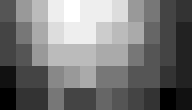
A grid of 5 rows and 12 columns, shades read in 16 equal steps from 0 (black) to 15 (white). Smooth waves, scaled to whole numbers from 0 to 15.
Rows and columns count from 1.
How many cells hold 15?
1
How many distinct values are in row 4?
9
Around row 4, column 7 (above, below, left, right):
10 6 10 7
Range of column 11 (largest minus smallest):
4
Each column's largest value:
5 9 11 14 15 14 14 13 10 7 4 3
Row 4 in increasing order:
1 2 3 4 4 5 5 7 7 8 9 10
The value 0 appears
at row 5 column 1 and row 5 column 11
